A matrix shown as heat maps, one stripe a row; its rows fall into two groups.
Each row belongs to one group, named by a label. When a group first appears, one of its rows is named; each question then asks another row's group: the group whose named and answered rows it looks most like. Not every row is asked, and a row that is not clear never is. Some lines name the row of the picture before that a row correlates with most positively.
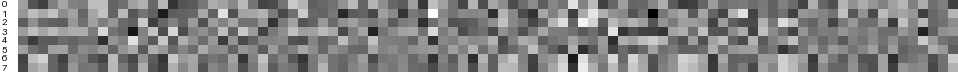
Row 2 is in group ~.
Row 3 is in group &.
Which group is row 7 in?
~
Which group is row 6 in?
~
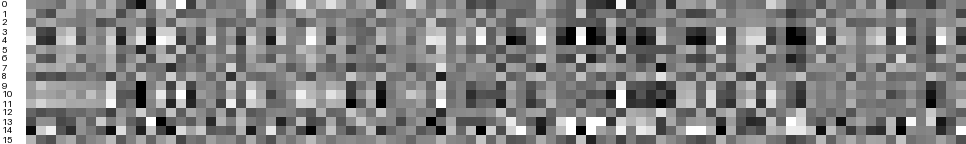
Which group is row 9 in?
&
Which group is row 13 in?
~
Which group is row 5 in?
&
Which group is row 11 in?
&
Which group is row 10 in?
&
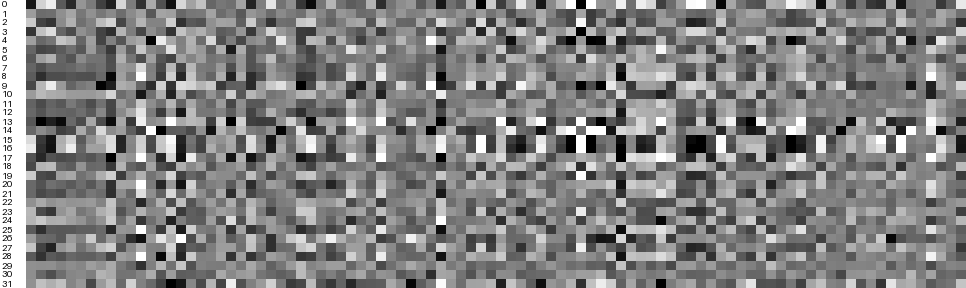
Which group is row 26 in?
&
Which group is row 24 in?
&
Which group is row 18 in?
~
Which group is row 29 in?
&
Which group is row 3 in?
~
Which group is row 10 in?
&
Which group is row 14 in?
~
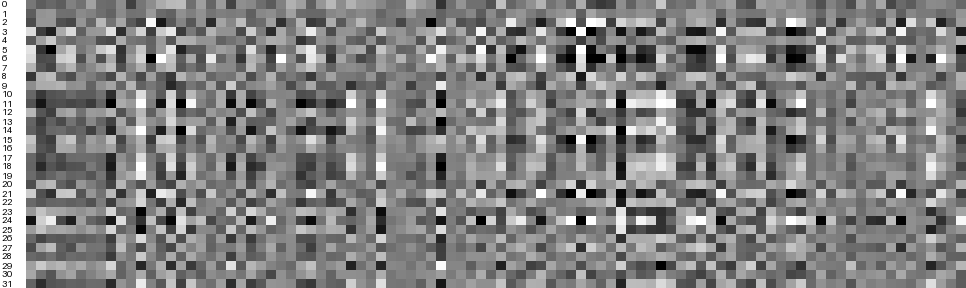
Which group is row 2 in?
~
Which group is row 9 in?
&
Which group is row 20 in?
~
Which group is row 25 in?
&
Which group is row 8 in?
~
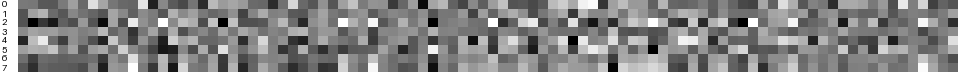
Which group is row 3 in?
&
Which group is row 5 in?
&
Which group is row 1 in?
~
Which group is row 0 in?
~
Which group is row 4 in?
~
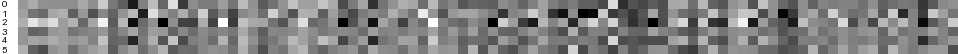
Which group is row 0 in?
&
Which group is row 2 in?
&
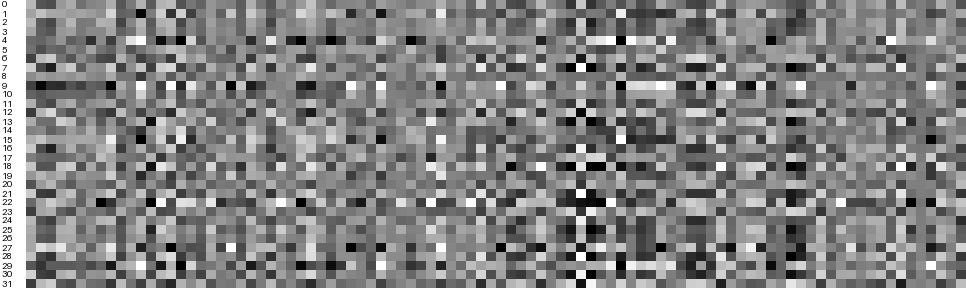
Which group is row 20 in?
~
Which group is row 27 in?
&
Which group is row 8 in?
&
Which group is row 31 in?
~
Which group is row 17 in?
~
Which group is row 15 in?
&
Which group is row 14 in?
&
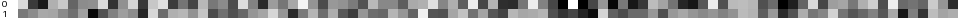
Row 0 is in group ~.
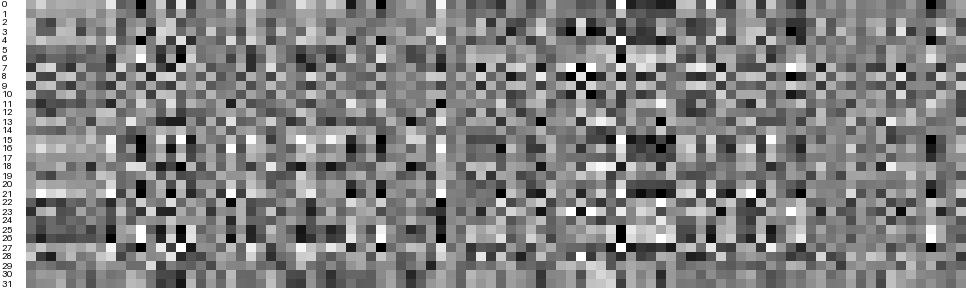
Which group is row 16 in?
&
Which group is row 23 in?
~
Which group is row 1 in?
&
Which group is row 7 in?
~
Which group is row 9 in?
~
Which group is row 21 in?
&
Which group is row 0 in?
&
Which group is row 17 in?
&
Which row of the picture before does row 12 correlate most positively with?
0
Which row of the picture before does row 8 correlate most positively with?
0
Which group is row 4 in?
&
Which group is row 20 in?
&
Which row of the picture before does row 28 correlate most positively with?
0
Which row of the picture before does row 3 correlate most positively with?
0
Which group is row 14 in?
&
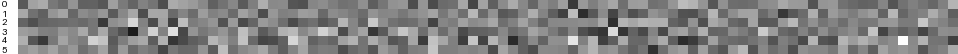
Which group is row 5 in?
&
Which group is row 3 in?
&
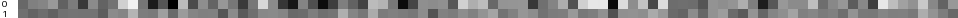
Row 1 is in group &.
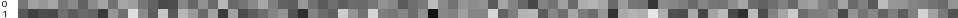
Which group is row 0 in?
&
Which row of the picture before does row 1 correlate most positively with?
1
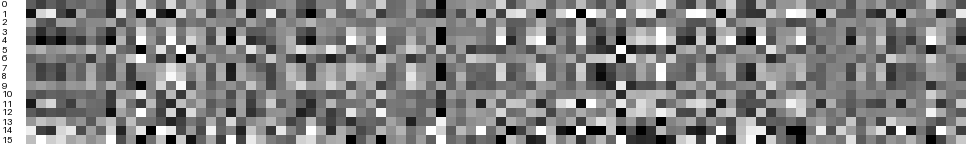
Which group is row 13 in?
&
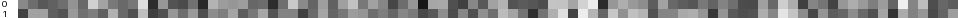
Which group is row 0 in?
~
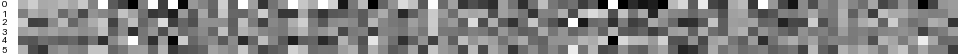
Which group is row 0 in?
&
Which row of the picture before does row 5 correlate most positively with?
0
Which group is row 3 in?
&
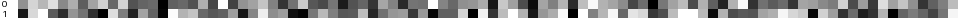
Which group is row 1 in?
~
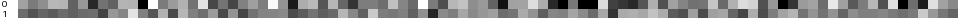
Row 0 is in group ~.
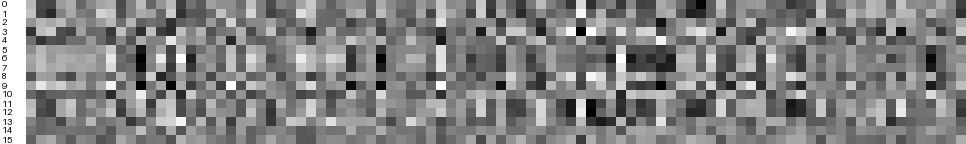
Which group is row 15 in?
~
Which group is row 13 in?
&
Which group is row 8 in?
~
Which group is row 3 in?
~
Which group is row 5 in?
&
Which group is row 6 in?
&
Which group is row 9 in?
&
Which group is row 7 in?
&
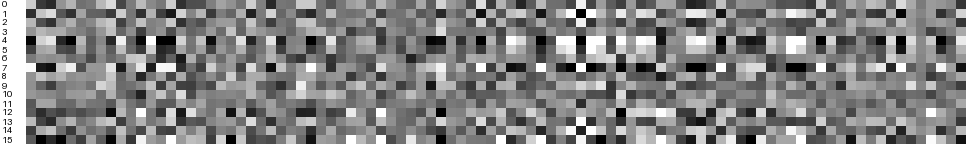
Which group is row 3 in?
&
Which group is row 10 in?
&
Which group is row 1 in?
~
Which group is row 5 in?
~
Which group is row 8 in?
&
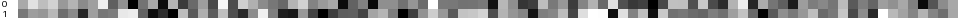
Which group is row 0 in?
&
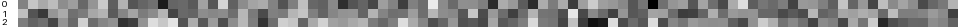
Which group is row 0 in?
&
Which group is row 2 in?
&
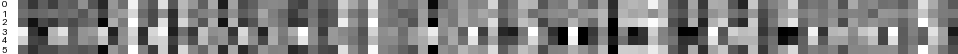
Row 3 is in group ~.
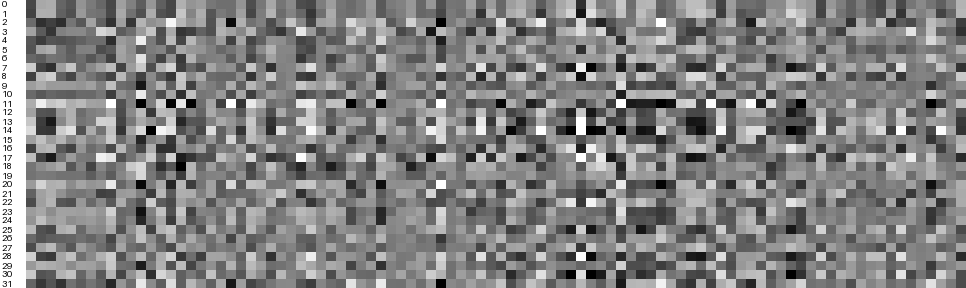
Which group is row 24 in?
&
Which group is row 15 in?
&
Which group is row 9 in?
&
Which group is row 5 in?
~
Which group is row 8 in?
~
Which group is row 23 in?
&
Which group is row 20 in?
&
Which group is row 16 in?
~
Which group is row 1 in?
~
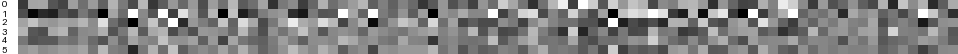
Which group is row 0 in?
~
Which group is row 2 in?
&
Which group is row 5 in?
&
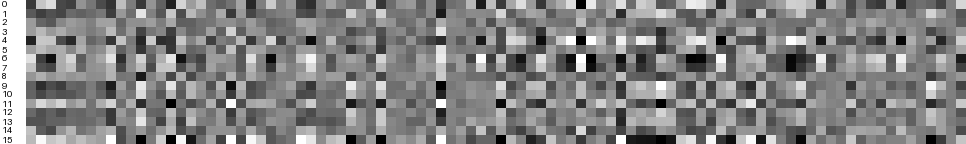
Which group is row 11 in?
&
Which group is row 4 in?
~
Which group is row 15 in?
&
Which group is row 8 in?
&
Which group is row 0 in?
~
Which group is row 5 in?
&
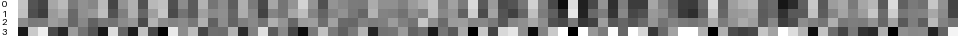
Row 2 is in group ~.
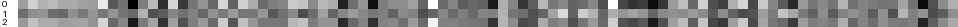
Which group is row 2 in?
&
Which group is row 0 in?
&
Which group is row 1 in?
~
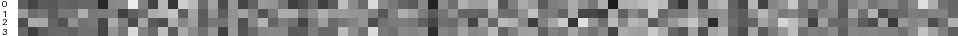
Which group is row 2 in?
~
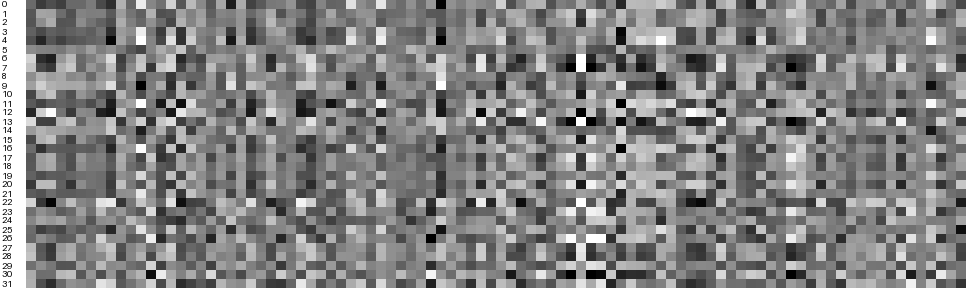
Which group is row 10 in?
~
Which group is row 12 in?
~
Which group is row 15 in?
~
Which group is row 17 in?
~
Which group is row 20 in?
~
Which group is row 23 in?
~
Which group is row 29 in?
~
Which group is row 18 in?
~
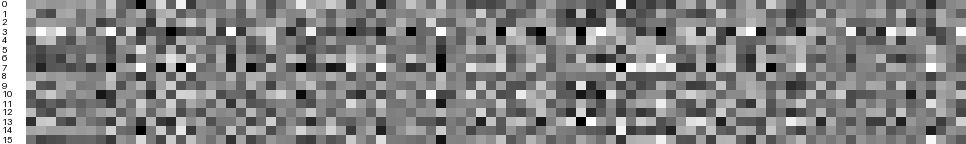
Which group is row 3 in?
&
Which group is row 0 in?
&
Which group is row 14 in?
&
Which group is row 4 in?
~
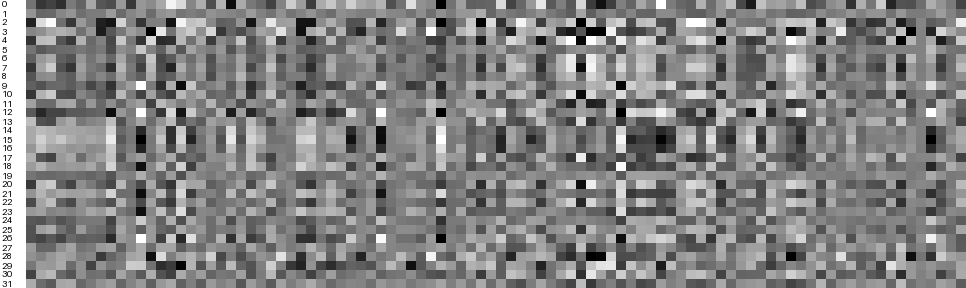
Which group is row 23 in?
&
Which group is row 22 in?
~
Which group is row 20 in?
~
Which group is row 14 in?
&
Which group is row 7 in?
~
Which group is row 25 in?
~
